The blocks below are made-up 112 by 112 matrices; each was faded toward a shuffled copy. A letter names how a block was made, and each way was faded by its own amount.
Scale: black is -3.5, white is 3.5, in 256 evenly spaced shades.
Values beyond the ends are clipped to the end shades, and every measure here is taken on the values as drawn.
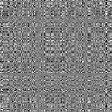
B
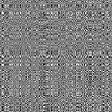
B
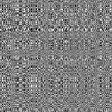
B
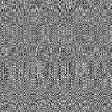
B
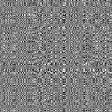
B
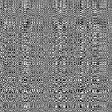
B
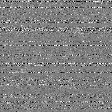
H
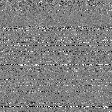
H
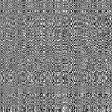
B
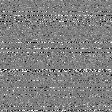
H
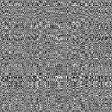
B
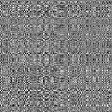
B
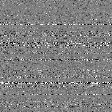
H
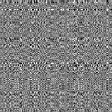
B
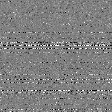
H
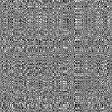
B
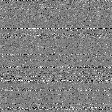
H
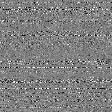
H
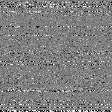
H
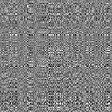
B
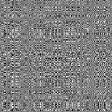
B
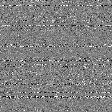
H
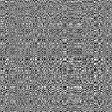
B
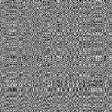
B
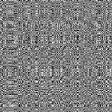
B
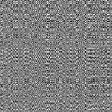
B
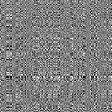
B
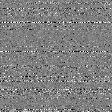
H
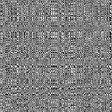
B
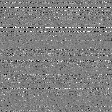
H
